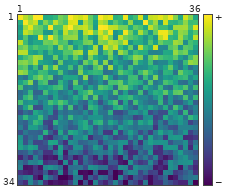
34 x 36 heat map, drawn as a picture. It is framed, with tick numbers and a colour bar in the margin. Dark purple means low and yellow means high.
There are no regular stripes. Overall the values sit about 50% of the way up the scale. The texture is fine-grained noise. There is an overall slope up to the top.
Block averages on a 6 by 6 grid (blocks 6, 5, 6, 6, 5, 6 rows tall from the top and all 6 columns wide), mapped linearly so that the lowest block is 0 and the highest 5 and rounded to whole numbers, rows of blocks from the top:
5 5 5 5 5 5
4 4 4 4 3 4
3 3 3 3 3 3
2 2 2 2 2 2
1 1 1 1 1 1
0 0 0 0 0 1
